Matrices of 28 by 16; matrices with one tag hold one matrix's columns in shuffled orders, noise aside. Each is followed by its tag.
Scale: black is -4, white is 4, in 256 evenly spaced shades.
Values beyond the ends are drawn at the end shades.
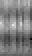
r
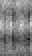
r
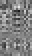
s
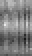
r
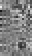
s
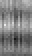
r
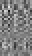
s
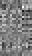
s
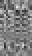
s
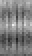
r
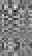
s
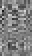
s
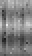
r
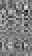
s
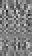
s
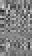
s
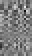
s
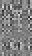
s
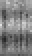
r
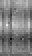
r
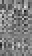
s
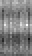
r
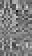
s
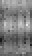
r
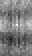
r
